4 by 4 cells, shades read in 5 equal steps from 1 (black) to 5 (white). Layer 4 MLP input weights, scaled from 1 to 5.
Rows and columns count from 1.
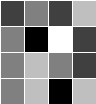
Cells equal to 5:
1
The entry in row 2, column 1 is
3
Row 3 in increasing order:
2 3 3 4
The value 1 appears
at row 2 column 2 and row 4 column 3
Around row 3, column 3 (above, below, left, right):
5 1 4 2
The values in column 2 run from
1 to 4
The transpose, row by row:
2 3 3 3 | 3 1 4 4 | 2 5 3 1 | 4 2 2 4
